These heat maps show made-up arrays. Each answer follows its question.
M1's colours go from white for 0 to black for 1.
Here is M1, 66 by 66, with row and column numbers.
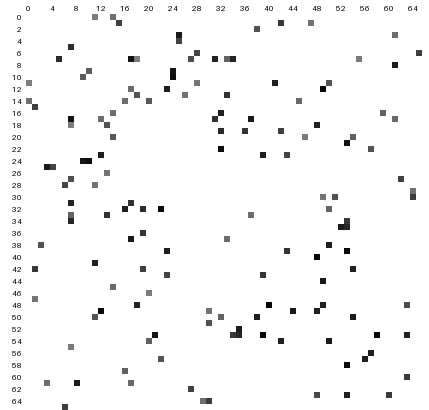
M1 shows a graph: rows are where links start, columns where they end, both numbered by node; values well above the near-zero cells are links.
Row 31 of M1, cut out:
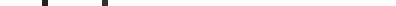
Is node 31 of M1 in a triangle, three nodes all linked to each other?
yes
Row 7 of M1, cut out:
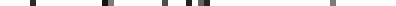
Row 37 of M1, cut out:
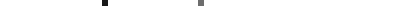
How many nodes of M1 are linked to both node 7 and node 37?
2
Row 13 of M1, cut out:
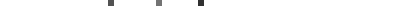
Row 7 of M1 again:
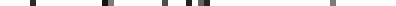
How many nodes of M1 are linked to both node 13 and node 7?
2
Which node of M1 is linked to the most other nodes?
node 7
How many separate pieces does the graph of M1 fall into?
3
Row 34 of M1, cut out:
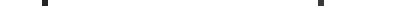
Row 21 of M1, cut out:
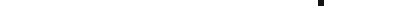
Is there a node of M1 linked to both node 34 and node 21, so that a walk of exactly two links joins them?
yes
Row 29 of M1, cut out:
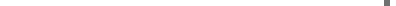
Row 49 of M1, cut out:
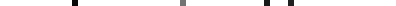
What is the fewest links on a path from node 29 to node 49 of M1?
3
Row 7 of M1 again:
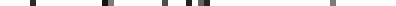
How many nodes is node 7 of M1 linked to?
8
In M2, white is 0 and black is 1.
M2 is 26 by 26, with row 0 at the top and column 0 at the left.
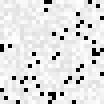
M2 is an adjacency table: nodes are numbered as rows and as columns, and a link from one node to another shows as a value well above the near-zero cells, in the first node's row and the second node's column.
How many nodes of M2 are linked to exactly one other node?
11
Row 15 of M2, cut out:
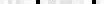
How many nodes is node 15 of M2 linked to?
2
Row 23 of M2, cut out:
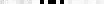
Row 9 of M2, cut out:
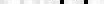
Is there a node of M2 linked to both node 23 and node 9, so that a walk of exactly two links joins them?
yes
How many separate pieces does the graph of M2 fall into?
1
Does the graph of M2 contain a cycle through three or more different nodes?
yes
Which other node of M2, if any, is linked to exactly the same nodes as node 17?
node 3
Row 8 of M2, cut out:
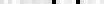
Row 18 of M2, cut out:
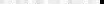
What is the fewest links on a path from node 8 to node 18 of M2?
5
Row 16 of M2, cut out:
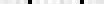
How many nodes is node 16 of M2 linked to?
2
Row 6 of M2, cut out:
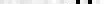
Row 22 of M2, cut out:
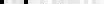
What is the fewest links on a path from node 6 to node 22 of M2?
1
